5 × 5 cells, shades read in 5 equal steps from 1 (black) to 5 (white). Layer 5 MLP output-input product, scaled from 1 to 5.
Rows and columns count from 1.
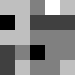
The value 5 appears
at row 1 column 4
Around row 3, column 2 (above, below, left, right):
4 3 4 3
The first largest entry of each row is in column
4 2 1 2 2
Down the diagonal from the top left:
4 4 3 3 4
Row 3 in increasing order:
3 3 3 4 4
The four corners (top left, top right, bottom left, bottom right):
4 4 2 4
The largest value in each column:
4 4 3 5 4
